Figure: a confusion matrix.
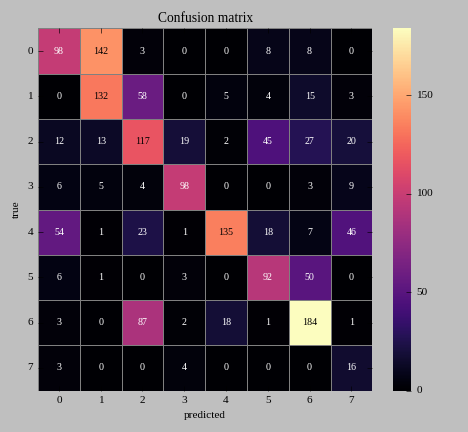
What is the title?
Confusion matrix
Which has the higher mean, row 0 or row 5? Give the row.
0
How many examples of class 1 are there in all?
217
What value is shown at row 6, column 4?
18
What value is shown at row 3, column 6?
3
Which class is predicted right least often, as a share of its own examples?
0
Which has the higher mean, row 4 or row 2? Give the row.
4
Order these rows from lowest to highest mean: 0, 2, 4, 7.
7, 2, 0, 4
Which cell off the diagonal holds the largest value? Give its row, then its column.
0, 1
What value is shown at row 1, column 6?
15
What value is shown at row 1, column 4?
5
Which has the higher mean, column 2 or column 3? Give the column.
2
